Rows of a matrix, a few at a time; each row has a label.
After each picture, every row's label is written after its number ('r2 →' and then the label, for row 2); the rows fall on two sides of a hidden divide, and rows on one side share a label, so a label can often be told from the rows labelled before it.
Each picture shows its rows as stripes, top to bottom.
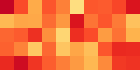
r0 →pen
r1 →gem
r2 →gem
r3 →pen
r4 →pen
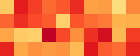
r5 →gem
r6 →gem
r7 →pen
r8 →pen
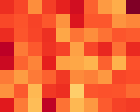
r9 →pen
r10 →gem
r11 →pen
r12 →pen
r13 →pen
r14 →pen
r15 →pen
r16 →pen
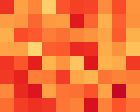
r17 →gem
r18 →gem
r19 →gem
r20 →gem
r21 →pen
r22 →pen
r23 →gem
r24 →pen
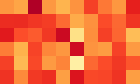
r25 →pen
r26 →pen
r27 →pen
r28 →gem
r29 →pen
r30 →gem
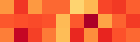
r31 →pen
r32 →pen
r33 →gem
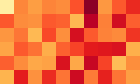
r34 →gem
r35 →pen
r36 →gem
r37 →gem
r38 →pen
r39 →gem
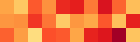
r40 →gem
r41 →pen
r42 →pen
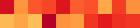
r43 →pen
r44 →pen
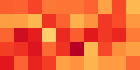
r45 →gem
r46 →pen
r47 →gem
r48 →gem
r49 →pen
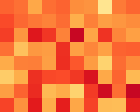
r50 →pen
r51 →pen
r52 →gem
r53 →pen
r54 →gem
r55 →gem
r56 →pen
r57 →pen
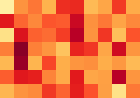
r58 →gem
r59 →gem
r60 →gem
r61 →gem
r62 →gem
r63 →gem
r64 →gem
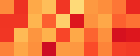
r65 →pen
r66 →gem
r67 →pen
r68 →pen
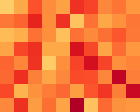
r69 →gem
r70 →pen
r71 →gem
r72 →gem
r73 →gem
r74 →gem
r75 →pen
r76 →gem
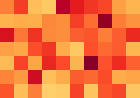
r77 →gem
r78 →gem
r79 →pen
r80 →pen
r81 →pen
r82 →gem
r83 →gem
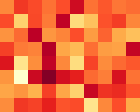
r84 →gem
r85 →pen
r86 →gem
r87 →pen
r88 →pen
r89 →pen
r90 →pen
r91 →gem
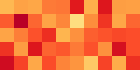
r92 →gem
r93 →pen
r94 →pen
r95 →pen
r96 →pen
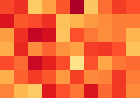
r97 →gem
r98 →pen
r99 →gem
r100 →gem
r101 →pen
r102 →gem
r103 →pen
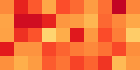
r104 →gem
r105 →gem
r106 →gem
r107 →pen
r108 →gem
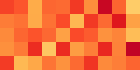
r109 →gem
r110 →pen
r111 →gem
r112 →pen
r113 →pen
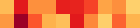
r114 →gem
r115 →gem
